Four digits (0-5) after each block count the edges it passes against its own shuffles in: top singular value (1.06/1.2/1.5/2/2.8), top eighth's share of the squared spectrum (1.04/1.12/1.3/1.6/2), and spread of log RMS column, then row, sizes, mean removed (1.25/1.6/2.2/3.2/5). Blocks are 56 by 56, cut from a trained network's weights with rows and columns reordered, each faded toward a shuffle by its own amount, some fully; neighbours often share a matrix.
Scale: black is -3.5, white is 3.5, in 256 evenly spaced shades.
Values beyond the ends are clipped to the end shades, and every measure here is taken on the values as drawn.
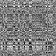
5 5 2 3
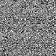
3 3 1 1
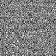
3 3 1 1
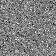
0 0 0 0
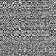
4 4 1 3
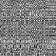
4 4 2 3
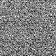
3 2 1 1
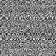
4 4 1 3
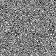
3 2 0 0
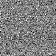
3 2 0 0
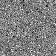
0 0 0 0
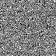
2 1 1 0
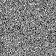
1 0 0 0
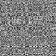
4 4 1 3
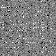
2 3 1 2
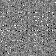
2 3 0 2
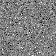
0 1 0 0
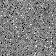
0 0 0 0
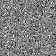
2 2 1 0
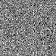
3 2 1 0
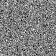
0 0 0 0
